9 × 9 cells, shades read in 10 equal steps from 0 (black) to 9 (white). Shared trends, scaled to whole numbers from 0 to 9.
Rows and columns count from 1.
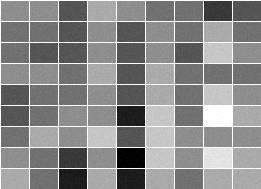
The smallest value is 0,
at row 8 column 5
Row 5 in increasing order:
3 3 4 4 4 5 5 6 7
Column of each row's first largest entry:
4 8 8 4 8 8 4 8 1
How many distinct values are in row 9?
3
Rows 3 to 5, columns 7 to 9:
3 7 5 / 4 4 4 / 4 7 5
